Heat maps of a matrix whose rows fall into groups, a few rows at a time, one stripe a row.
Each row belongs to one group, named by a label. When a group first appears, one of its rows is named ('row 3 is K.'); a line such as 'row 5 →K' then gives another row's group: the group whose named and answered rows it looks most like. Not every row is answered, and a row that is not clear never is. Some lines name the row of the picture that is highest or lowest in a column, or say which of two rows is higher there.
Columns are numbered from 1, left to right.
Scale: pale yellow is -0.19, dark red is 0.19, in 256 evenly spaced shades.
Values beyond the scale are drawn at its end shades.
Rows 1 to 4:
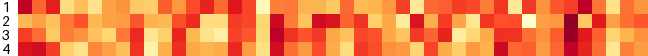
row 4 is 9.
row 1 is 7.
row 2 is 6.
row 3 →9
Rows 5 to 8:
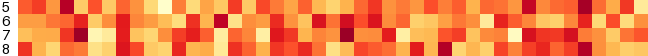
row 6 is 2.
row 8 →9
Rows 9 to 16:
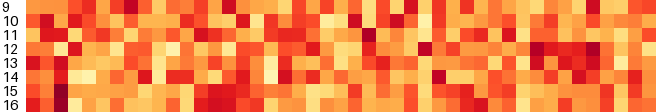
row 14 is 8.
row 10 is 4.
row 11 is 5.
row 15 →7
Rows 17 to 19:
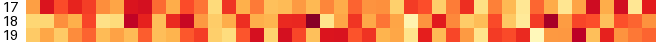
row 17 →2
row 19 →6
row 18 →8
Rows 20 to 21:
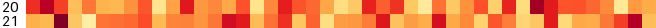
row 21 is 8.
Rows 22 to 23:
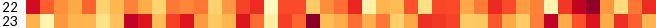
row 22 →7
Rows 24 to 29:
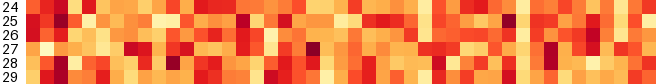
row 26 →7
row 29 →5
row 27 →8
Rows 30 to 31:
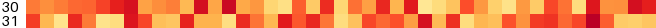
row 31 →9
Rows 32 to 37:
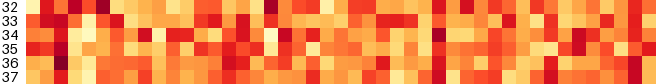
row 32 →5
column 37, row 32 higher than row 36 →Yes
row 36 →8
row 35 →7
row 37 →8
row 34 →8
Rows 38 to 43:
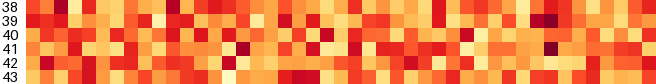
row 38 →7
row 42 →2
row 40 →2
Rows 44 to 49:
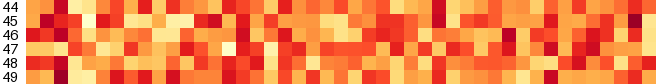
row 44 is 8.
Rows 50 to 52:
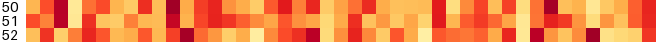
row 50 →5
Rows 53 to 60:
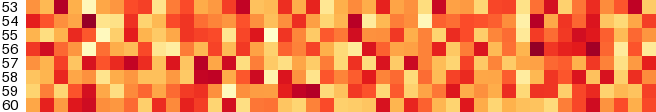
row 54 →7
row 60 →2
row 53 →8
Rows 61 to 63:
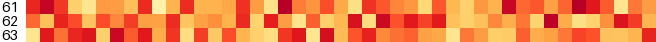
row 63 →2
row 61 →9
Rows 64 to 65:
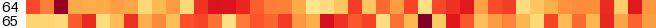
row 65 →6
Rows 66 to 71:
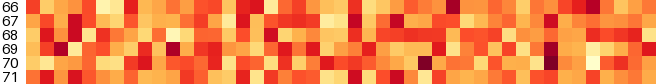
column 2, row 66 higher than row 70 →Yes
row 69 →5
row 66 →7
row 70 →6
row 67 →4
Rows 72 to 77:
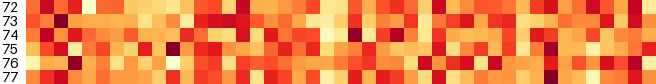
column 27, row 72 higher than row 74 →No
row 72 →4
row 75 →5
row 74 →4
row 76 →6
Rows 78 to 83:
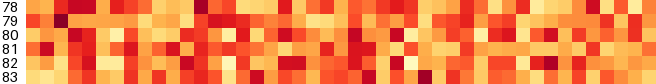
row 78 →2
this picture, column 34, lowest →78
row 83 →6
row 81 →2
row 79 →7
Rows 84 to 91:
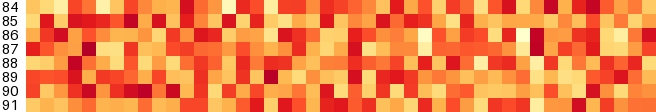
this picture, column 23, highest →91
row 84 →6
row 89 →4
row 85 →2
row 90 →2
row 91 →6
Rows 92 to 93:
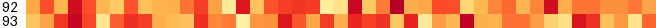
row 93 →2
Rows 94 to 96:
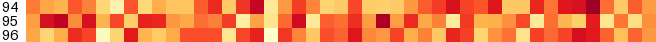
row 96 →6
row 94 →7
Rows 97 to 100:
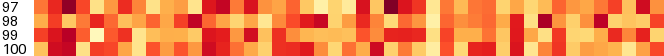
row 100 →5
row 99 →4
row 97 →4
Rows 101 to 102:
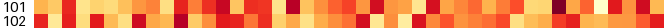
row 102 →7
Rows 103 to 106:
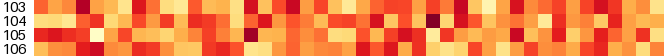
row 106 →2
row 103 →9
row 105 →4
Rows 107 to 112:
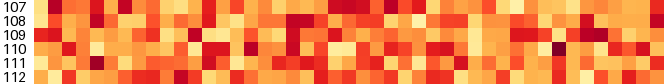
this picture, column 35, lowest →107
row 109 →9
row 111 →5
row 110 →4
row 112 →8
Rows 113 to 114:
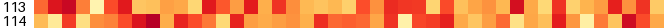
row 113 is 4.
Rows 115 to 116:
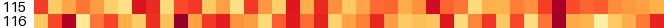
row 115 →9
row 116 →5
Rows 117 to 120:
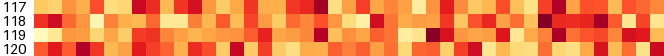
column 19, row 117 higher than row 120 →Yes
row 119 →8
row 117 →8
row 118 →9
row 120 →2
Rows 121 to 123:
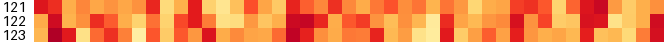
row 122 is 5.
